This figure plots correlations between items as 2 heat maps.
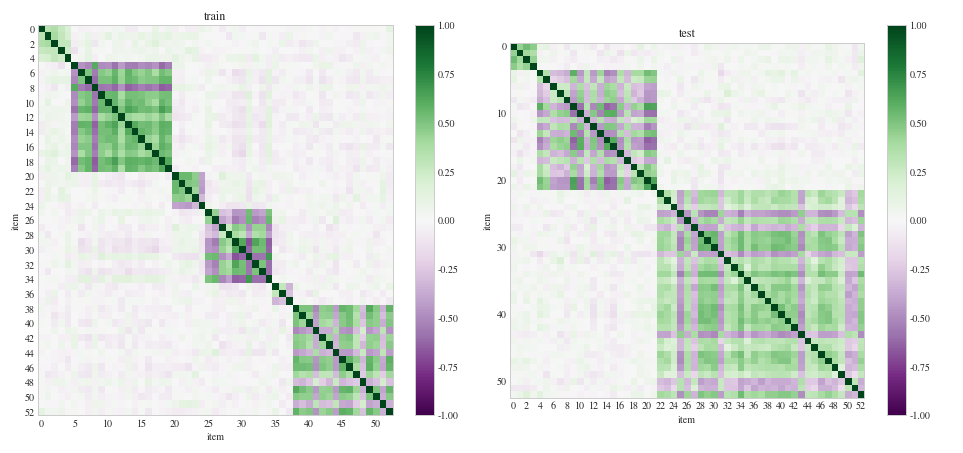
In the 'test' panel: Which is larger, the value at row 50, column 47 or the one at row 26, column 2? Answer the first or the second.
the second
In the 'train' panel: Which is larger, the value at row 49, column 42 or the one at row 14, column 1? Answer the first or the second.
the first
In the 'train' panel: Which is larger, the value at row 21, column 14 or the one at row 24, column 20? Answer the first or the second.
the first
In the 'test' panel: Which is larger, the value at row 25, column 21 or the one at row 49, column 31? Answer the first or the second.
the first
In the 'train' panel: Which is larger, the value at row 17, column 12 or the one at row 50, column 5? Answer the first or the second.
the first
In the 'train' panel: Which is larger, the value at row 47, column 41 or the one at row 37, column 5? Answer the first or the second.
the second
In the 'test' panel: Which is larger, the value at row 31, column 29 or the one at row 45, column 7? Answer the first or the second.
the second
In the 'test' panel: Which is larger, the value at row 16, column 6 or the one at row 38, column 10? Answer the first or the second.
the second
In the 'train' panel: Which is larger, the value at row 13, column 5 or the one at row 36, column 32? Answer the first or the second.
the second
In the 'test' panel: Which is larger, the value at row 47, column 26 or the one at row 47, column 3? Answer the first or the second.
the first
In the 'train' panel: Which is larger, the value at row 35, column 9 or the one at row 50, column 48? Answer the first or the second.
the first
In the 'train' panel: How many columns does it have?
53
